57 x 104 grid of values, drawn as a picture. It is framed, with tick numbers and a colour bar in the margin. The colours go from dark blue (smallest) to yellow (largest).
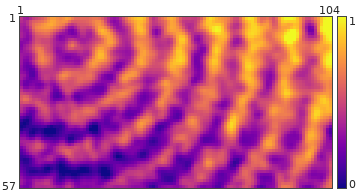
Rings: centred on the top left. Ninth with the highest average: top right. Odd rows or columns: none. Average level on the scale: 50%. Slope: up to the top right. Mirror symmetry: none. Lone odd cells: none.
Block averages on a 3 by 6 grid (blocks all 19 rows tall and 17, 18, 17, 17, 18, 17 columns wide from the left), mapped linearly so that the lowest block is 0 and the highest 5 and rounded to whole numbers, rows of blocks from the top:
2 3 4 4 4 5 / 1 2 2 2 3 4 / 0 0 1 1 2 2
